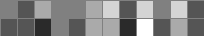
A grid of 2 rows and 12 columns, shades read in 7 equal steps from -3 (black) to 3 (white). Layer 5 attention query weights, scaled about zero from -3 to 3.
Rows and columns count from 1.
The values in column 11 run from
1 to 2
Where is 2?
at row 1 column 7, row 1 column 9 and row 1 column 11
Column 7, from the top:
2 1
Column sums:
-1 -2 -1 0 -1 2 3 -3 5 -1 3 -2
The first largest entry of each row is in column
7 9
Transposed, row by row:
0 -1 / -1 -1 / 1 -2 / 0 0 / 0 -1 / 1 1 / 2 1 / -1 -2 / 2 3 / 0 -1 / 2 1 / -1 -1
